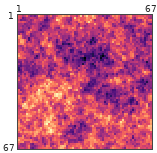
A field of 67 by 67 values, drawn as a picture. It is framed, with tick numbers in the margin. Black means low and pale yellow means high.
Grain: blotchy. Mirror symmetry: none. Odd rows or columns: none. Ninth with the highest average: bottom left.
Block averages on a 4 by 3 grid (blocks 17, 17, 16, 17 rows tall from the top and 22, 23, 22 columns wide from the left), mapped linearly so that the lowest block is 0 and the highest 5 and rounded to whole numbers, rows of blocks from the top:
2 2 2
2 0 2
5 3 1
4 3 4
